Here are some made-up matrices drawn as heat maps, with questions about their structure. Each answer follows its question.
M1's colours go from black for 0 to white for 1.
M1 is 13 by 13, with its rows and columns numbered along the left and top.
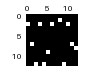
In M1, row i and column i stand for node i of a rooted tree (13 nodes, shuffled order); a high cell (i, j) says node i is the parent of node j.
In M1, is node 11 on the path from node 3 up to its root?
no
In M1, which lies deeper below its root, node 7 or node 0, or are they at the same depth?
node 0
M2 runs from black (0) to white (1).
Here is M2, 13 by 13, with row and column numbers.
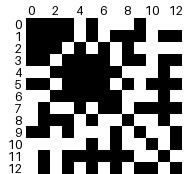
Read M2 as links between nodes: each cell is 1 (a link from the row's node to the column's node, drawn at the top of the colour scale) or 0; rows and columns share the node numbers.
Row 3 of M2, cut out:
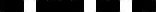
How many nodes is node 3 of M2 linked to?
3
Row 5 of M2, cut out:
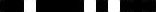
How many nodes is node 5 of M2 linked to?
3
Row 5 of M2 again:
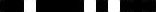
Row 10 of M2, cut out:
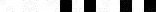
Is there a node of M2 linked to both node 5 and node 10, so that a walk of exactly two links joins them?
yes
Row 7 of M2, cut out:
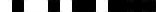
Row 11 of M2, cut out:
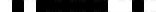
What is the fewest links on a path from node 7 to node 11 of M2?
2
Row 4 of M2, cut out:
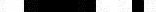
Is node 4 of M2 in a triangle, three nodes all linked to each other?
yes
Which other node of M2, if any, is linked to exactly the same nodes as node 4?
node 6
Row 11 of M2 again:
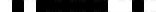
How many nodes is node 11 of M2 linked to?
5
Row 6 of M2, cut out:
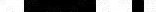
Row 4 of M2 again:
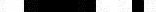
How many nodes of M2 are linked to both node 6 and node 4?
6
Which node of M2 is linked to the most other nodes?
node 10
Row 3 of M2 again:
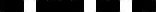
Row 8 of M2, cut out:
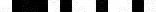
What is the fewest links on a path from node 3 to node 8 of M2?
2
